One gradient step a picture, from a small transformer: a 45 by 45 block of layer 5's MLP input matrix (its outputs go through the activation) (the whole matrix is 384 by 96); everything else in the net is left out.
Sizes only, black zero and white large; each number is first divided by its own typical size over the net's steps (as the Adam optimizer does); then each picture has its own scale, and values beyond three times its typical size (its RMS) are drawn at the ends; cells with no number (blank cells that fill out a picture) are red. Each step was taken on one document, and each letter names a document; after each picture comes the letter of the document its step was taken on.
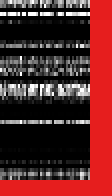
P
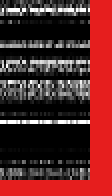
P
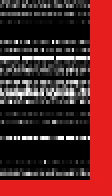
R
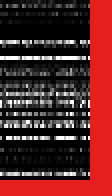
R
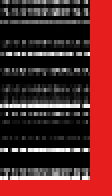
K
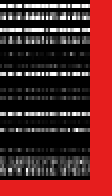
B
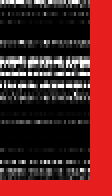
P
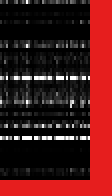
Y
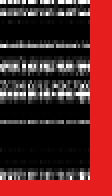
P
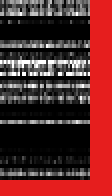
P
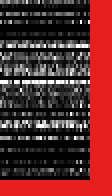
R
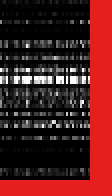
Y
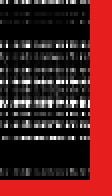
Y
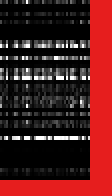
Y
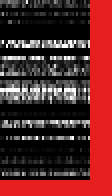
R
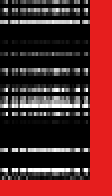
K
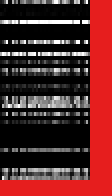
K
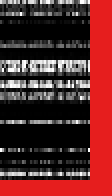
P
